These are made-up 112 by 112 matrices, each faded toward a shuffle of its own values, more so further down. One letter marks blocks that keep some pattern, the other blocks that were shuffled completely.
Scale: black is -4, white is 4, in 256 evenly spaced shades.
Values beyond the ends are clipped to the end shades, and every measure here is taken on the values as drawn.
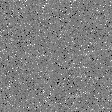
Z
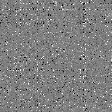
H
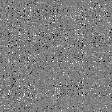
H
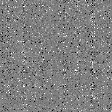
H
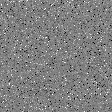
Z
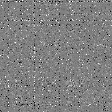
H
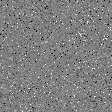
Z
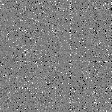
H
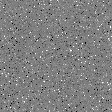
Z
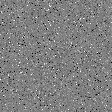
Z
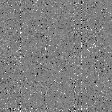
H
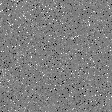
Z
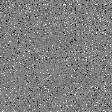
H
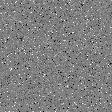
Z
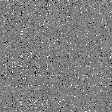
H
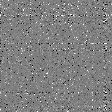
H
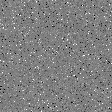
Z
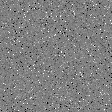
Z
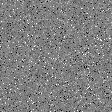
Z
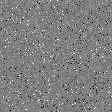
Z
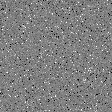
Z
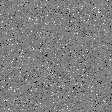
Z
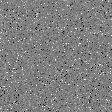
Z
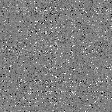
H
